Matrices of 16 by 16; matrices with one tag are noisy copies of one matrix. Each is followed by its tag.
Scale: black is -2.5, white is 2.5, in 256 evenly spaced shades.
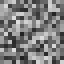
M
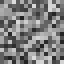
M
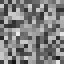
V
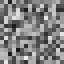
V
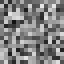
V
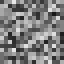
M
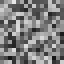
M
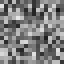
V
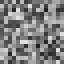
V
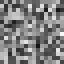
V
